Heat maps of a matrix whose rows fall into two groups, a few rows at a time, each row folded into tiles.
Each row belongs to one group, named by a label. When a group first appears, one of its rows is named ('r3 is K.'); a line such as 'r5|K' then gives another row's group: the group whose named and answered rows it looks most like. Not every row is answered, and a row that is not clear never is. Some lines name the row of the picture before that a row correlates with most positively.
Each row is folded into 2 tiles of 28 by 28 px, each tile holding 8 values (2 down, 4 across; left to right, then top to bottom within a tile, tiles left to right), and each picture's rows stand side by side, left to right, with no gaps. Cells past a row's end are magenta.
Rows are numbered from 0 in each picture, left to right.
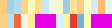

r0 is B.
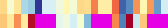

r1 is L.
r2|B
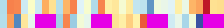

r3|L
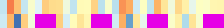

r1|B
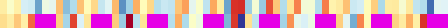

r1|B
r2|B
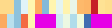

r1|L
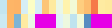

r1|L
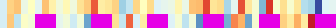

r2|B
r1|L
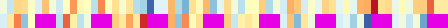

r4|B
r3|B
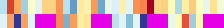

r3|B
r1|B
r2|L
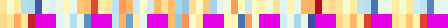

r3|B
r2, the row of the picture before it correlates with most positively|0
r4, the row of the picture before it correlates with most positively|0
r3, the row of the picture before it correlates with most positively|1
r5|L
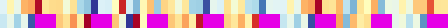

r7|L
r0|L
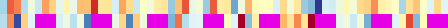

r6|L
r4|B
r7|B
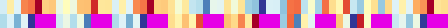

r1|L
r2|L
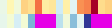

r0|L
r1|L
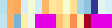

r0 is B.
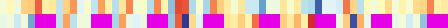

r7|L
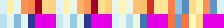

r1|L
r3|B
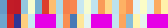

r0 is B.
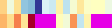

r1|B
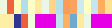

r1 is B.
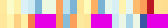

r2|L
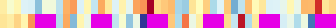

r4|B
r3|B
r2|L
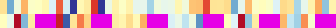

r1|B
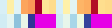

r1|L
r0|L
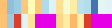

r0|B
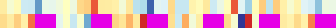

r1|L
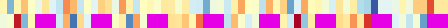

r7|L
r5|B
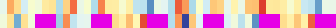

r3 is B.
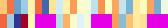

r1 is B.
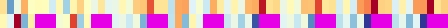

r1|B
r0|B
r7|L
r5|L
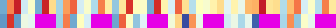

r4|L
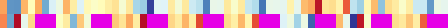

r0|B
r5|L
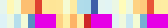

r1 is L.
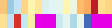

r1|L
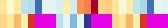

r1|L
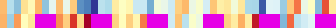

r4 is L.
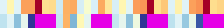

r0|L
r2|L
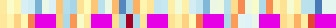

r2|B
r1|B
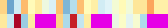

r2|L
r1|B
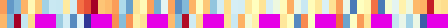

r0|B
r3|B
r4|B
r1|L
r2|B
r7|L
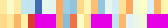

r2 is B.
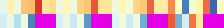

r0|L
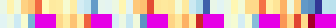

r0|L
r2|L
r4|L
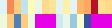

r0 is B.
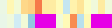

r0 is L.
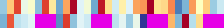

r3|B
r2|L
